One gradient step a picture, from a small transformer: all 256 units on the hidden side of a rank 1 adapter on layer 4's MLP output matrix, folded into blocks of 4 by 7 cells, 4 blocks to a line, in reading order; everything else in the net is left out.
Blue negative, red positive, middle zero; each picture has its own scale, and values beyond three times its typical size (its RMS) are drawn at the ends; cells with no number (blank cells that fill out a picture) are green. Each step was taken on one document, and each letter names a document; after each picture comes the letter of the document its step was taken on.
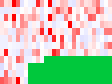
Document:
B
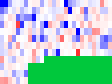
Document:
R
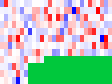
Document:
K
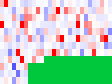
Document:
K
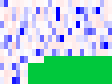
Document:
K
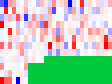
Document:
R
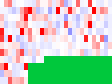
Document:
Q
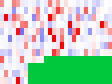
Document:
B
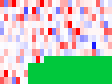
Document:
B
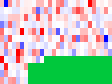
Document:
Q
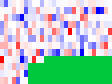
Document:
K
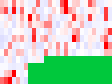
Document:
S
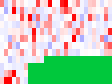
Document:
S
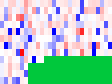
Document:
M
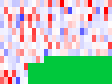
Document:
S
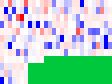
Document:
M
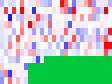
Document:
S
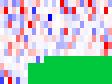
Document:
S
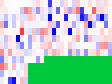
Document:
Q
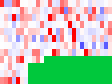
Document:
B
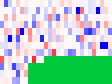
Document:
K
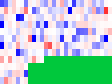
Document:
R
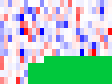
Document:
K
